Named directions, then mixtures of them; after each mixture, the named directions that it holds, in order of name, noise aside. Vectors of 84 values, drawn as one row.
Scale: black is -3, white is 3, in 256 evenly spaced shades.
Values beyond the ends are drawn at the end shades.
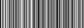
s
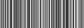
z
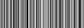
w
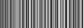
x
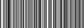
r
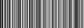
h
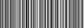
x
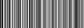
h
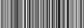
r, x, z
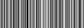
w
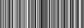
w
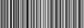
w, x, z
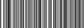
r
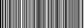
h, s, x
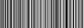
x, z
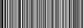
h, r, x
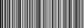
h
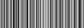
w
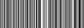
h, r, w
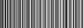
h, x, z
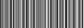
s, w, x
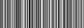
h, x, z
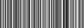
r, s, z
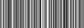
r, z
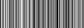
s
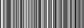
r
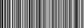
h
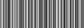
r, s, w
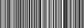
h, r, z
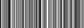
h, r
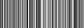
h, w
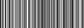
s, w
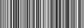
s, w, z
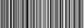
w, x
